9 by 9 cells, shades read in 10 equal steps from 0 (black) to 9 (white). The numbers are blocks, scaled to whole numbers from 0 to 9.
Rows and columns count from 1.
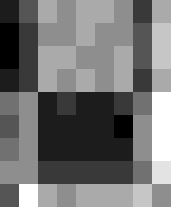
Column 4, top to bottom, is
5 5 6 5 2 1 1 2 5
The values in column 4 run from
1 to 6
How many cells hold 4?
4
